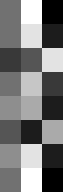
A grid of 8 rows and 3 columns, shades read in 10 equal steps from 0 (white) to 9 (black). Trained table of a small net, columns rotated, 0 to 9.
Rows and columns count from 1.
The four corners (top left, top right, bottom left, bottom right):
5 9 5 9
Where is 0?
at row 1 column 2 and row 8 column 2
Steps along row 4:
down up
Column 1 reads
5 5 7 5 4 6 4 5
